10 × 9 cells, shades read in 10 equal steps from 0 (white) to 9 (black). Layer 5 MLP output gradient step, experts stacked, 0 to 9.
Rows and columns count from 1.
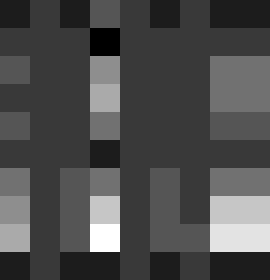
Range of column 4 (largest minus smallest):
9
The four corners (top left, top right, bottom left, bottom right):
8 8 8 8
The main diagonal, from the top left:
8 7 7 3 7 7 7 2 1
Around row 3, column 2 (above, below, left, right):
7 7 6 7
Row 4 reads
7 7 7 3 7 7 7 5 5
